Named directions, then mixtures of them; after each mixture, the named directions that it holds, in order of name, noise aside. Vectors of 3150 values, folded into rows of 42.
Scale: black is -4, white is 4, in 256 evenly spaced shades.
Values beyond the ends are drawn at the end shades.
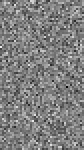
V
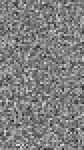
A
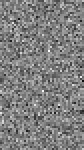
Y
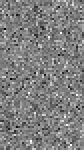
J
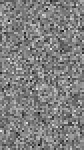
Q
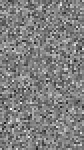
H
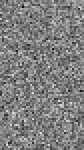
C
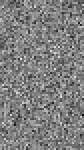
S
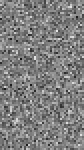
C, H, S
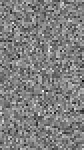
Y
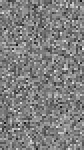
H, J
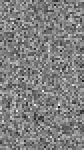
Q, Y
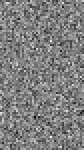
Q, V, Y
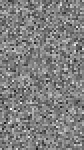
H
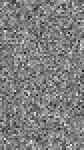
J, S, V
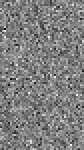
J, Q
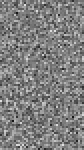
A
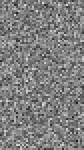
A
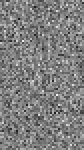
J, Y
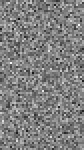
Q, Y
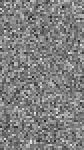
C, J, V
